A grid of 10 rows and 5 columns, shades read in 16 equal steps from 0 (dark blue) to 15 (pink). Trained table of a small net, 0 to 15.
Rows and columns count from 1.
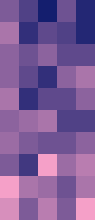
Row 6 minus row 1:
1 5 10 -2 3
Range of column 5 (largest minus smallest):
14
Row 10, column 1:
13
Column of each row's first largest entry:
1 1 1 5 1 3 1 3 1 5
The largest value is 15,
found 3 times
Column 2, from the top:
4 2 6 5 2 9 7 3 10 7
